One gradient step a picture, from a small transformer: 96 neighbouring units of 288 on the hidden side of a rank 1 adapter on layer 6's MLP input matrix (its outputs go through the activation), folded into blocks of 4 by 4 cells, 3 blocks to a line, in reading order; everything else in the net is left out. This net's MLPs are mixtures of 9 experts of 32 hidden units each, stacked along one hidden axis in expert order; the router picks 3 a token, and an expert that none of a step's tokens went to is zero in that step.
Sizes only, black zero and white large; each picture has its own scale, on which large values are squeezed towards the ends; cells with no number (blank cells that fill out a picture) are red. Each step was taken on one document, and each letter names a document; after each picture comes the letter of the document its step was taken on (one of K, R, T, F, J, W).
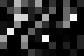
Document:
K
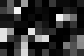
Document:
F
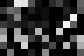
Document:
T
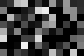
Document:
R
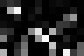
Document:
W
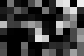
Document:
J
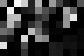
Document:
K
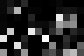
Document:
W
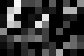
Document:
T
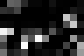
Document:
F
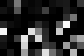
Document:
T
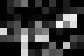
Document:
T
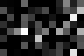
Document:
R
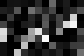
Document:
J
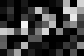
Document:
R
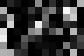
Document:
F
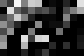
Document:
K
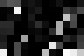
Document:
W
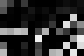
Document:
R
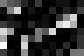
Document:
F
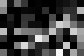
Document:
R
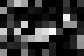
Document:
T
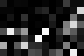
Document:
R
